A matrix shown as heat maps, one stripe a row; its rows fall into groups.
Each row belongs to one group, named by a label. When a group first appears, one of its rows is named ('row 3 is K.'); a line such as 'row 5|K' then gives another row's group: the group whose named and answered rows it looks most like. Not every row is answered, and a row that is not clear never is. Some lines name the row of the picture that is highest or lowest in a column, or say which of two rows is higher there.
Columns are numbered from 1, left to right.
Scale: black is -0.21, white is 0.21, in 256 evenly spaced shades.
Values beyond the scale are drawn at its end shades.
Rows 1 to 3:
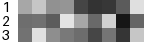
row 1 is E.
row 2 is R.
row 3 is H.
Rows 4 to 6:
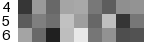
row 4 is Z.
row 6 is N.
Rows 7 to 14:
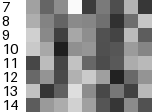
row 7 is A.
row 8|E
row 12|Z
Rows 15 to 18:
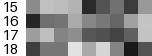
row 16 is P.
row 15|H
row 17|E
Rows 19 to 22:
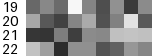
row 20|N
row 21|P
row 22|N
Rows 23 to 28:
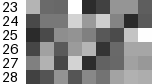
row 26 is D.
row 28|P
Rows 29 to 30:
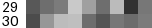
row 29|R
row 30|H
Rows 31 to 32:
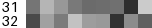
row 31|H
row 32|Z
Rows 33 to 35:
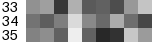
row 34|R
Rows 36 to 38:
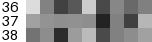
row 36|N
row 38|D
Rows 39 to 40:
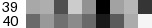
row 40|E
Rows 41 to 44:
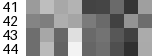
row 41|H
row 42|A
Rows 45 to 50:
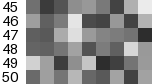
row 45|P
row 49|N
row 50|H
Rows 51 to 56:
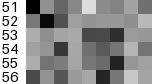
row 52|P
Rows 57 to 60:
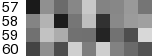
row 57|Z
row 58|D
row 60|Z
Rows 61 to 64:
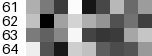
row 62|A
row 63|E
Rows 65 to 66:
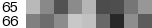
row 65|N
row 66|A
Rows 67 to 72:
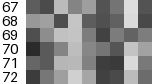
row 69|H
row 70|P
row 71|A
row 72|A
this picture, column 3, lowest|68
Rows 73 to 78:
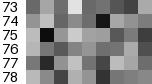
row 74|D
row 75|A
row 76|N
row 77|R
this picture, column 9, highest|73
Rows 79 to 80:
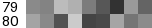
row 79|A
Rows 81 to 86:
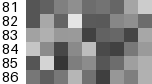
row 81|P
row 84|N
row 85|D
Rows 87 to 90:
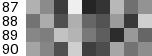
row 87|R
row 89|A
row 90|R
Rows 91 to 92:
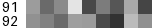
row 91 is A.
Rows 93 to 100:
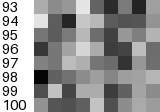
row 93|H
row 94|N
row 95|R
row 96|A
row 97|A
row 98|P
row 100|N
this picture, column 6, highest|98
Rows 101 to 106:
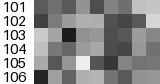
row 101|P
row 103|N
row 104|N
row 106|Z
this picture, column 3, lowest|103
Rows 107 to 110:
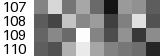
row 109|R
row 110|A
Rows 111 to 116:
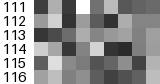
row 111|Z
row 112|D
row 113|P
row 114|N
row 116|E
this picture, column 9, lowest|111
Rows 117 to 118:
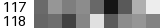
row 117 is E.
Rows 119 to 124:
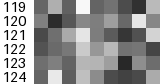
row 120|P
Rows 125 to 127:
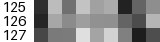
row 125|Z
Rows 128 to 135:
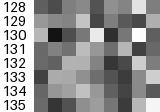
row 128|P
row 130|N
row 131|R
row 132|A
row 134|A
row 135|P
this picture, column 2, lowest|130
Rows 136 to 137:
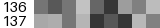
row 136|R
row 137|E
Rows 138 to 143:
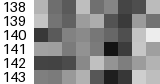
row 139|N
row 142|P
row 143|E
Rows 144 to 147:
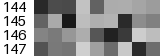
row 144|P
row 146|E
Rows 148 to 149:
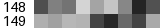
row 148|Z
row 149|H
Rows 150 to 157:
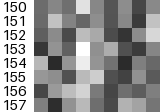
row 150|R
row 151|H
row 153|Z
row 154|A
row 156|H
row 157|R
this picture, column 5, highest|155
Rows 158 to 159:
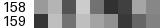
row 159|Z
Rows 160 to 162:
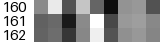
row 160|D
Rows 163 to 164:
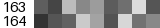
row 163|A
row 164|R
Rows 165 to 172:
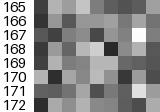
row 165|H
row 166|Z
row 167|P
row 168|D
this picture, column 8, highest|167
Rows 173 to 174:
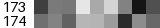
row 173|Z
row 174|Z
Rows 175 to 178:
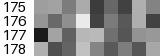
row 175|E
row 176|A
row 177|Z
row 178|R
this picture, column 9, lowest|176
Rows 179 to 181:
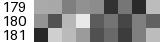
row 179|H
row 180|A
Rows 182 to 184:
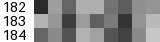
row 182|Z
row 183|E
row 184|E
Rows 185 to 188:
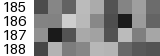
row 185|D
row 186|A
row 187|R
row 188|Z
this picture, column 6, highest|188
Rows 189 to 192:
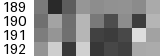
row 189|P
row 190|H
